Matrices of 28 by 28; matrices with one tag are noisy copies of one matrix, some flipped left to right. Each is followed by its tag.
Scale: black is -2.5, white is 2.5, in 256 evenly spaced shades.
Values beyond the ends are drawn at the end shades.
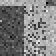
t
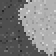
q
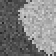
q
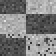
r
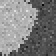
q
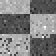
r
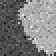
q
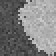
q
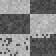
r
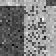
t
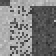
t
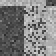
t
